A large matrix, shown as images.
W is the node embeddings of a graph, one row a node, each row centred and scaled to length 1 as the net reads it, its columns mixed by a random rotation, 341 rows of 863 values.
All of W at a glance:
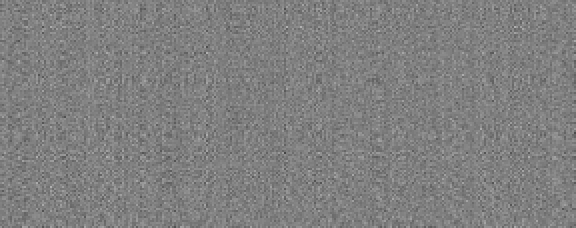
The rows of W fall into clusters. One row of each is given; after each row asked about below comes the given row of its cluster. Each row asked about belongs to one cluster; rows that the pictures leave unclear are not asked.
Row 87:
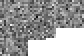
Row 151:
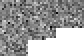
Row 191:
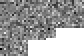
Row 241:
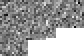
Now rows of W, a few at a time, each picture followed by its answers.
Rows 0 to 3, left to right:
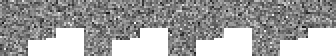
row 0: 191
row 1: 151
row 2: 87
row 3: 151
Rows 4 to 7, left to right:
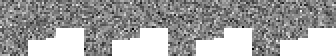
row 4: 87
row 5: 191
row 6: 241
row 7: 191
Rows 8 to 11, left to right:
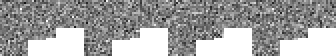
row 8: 241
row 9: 191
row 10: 87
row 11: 241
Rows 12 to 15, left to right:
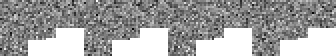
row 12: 191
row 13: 191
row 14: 191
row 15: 241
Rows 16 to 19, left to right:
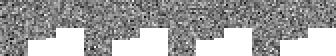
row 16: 241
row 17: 191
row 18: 151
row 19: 191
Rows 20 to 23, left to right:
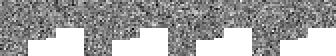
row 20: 191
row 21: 191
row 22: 87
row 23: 87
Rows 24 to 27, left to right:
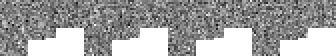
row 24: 151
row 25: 87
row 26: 191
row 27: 87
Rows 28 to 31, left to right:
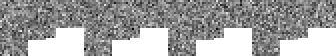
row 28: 87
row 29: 191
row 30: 191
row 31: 241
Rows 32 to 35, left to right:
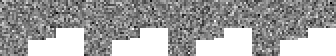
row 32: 151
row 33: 151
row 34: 241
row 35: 241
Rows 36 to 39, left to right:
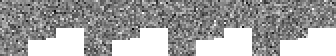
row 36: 151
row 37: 191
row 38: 241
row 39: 87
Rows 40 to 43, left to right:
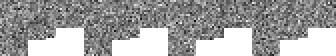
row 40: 87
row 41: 87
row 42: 151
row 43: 241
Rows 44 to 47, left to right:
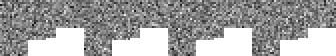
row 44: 241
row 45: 191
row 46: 241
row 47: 191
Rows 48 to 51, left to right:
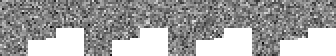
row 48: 151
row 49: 87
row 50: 87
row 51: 241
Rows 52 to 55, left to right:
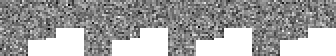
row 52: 191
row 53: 151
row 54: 151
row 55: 191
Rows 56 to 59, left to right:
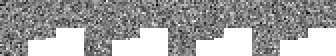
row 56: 241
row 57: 191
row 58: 87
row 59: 151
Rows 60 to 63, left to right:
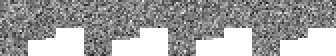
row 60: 87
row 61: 241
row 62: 241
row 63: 87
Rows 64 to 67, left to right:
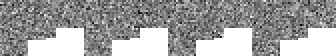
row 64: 241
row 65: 151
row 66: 87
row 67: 191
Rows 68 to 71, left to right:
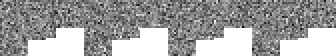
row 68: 151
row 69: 191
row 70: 241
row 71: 191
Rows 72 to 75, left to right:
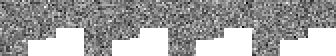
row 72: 191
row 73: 87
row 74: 241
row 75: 151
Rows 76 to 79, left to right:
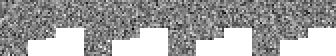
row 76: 87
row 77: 191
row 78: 151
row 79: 151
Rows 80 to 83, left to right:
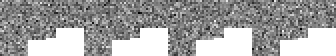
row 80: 151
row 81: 151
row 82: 241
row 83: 191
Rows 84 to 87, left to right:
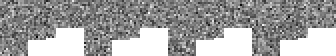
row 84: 87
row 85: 241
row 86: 191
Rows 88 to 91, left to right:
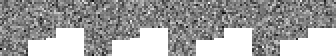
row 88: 191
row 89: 241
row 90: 151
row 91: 191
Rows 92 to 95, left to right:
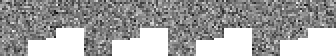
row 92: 151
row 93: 191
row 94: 151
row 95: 191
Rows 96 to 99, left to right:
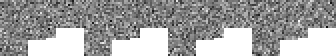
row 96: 191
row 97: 151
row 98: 87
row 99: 241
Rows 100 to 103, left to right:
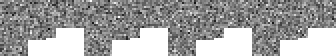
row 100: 191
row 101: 151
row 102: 87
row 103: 87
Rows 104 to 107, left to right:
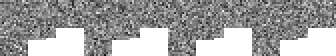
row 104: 191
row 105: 241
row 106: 191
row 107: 87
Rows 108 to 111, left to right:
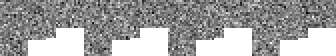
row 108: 241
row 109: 151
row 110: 191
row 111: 151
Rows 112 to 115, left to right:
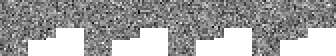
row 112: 191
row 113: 151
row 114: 151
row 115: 87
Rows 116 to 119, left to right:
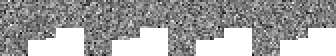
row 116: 87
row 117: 241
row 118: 151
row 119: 151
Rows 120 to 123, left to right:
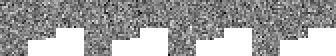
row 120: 241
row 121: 151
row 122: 151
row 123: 151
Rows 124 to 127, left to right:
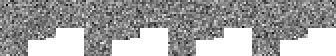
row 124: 87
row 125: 151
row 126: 241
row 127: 87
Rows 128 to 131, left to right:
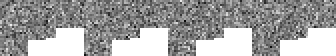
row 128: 87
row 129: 151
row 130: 191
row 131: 87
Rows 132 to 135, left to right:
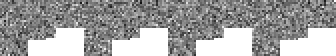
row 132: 87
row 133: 191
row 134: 87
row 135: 191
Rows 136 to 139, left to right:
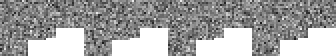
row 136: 191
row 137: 241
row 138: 191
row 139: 151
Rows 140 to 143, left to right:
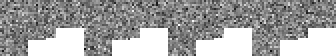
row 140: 87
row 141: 191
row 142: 87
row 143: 151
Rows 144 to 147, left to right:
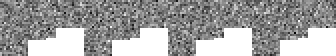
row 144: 191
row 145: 191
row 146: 241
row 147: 241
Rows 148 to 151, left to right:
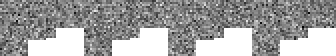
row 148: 191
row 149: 87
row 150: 151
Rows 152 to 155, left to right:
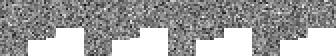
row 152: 87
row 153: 241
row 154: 151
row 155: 87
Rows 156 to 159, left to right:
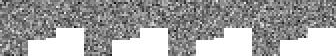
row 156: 241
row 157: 191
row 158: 241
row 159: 87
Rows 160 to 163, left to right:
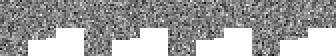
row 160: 191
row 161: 151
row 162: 191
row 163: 241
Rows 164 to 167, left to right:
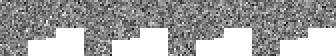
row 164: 241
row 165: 191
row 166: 87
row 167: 241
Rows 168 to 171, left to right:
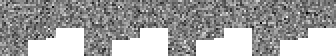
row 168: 87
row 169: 151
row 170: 191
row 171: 151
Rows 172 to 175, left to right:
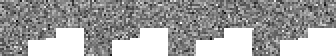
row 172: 191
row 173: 87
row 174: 151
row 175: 191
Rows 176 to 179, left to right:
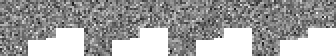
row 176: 191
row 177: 87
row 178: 87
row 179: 241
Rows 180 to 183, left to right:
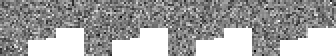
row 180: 191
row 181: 87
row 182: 241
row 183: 87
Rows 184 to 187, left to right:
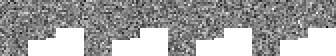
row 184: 87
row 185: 151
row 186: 191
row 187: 241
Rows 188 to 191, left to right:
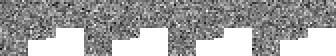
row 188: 191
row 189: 87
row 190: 87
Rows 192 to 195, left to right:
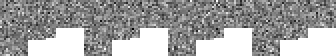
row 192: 87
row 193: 191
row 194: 191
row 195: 191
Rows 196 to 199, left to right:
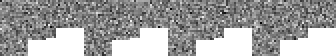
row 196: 151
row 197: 241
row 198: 151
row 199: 151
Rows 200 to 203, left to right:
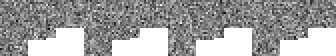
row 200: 191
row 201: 87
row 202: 151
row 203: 151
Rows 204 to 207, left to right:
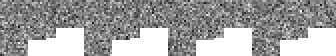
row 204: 151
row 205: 151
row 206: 191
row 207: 191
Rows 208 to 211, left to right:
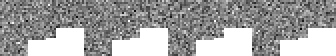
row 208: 151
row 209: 191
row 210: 241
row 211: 191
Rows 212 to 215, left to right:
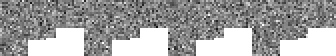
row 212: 191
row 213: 151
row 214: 191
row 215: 87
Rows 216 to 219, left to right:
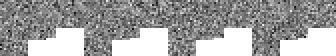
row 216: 191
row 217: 191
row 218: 241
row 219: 87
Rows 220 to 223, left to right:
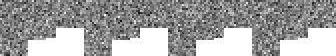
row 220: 241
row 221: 151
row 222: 87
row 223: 241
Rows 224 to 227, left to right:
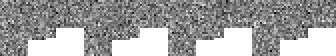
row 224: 151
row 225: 87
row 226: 151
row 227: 151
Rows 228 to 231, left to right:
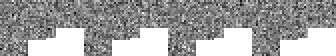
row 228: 191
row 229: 191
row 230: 191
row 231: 87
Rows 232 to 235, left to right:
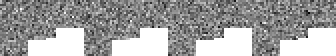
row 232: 241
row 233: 241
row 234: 151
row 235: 151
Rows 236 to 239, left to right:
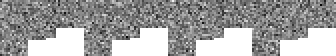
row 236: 151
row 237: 151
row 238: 151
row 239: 191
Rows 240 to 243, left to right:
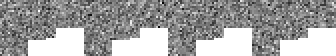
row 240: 87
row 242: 87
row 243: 191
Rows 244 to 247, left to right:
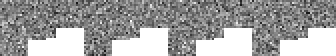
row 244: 151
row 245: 241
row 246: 191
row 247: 151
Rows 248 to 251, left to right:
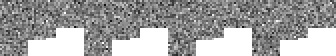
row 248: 241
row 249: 151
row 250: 241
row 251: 87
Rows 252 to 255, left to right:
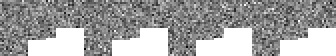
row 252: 191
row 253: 191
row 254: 87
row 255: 241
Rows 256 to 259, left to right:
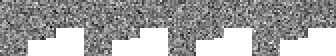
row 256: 151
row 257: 151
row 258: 87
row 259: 151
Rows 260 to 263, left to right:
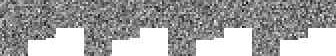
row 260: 87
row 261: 241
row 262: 241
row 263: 151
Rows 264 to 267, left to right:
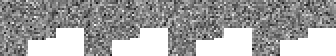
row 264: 151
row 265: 87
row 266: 87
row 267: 191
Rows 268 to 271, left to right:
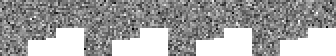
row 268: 151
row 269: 191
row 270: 191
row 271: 241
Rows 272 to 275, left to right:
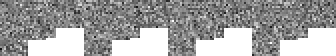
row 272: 191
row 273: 151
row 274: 151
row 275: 151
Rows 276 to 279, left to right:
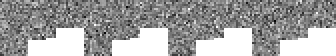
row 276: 151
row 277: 87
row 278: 241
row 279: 241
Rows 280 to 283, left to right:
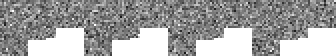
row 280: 87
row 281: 87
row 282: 87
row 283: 191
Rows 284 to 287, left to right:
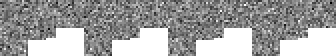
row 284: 191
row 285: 87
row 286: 87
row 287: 241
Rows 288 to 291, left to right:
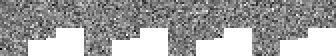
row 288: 191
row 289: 151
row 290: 87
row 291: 241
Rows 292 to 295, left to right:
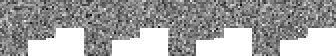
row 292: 87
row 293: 241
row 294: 191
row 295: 87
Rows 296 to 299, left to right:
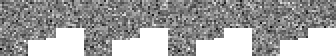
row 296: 191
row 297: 191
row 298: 191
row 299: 151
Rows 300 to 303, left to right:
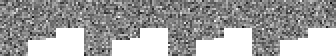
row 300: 241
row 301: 151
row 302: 241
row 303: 241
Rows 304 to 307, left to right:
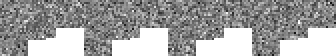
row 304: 87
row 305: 191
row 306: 191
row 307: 241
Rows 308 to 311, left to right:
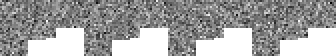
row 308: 241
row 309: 87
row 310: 191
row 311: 241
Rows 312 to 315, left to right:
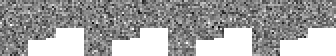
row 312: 87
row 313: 151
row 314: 151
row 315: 87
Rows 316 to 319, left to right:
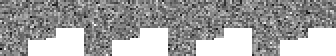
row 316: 191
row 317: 87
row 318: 191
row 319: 151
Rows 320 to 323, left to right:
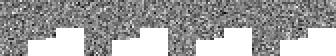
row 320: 241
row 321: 241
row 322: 151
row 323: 191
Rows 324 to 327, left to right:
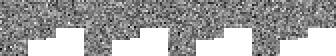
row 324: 191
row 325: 151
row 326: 191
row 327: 241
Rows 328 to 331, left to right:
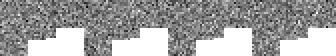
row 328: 151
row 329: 191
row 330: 241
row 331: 241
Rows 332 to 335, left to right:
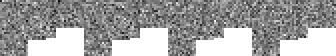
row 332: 151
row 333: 151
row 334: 241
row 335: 87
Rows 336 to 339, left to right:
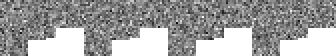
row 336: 87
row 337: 241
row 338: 151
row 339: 87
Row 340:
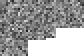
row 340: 87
